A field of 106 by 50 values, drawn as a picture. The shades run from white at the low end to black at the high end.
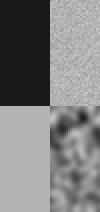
It is made of 2 by 2 panels. Panel 1,1: very high, flat. Panel 1,2: low, fine-grained, faint in contrast. Panel 2,1: low, flat. Panel 2,2: middling, blotchy, strong in contrast.
